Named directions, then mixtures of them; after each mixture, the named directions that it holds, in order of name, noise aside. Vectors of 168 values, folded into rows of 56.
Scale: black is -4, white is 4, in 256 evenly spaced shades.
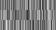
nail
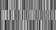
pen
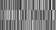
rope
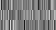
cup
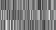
cup, nail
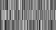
pen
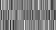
cup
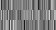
cup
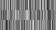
nail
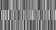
cup, pen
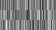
nail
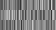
rope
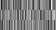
cup, rope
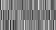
cup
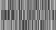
pen, rope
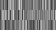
pen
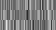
nail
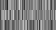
pen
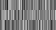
pen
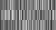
pen, rope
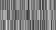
nail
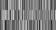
pen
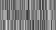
nail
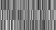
cup, nail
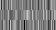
cup, nail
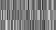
cup, nail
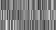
cup, nail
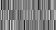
cup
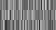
nail, pen
